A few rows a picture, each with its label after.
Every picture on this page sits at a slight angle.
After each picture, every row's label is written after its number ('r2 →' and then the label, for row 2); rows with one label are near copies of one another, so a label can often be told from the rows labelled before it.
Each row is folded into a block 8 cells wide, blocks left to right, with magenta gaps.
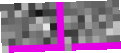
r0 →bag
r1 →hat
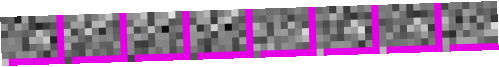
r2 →bag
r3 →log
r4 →log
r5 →log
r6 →hat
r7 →bag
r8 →bag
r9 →hat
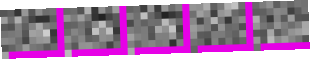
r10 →bag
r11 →bag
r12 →bag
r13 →log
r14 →hat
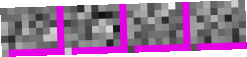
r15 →hat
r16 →bag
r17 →log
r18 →log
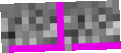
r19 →hat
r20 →hat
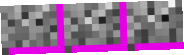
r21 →log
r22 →log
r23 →log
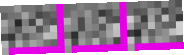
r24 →hat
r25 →hat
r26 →hat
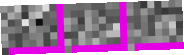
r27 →log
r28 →hat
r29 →bag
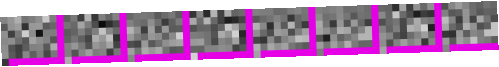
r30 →log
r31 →bag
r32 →hat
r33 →bag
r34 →hat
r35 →hat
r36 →bag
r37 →hat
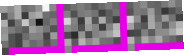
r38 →log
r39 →hat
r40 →hat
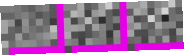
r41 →hat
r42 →log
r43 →log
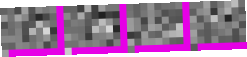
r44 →bag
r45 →bag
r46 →hat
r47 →log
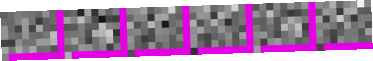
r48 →hat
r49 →bag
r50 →log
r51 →log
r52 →bag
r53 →log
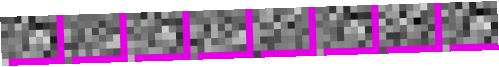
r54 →bag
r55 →hat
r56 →bag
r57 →hat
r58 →log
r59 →bag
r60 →log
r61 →bag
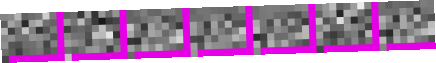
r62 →log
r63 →bag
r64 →hat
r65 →hat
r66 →hat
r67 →log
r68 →hat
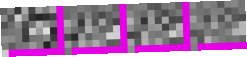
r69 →bag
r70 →hat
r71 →hat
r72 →hat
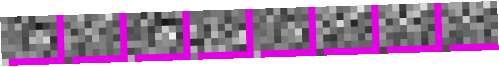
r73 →bag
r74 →log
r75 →bag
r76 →hat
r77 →bag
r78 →log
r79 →log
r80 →log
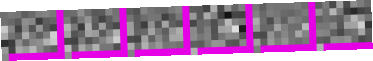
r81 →hat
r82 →hat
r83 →hat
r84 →bag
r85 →hat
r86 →bag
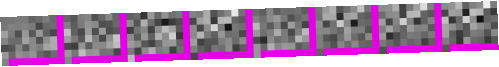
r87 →hat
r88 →hat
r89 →bag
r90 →log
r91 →hat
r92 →log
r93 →log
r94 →log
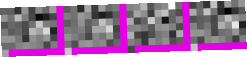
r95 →bag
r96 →bag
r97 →log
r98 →bag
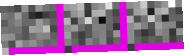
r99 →bag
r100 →log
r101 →log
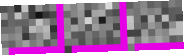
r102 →bag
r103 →log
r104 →hat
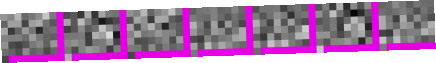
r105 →log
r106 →bag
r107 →log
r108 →hat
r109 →hat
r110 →bag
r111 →hat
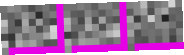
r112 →hat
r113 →hat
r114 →log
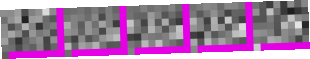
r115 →log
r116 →hat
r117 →hat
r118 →hat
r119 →bag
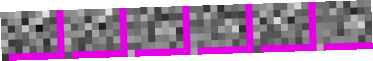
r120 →log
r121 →log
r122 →bag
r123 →bag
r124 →log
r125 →bag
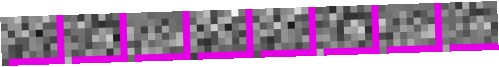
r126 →log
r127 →bag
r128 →hat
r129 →log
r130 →log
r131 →bag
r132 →hat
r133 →bag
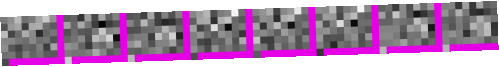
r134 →log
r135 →bag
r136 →bag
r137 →log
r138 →log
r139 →log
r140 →bag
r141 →bag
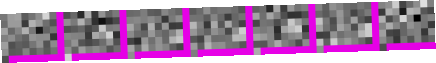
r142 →log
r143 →bag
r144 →hat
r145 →hat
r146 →bag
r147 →hat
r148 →log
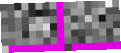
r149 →bag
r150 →log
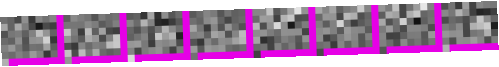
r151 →bag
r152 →hat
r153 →bag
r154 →hat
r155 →log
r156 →log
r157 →log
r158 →bag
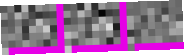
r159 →bag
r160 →bag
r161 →hat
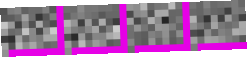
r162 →hat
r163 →hat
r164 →log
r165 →hat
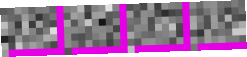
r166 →hat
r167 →log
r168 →bag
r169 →hat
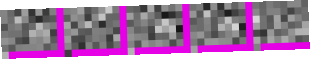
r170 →bag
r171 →log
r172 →bag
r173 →bag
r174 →hat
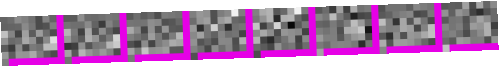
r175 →hat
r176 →hat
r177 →hat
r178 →log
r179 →log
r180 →bag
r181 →hat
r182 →bag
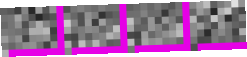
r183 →bag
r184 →hat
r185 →hat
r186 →log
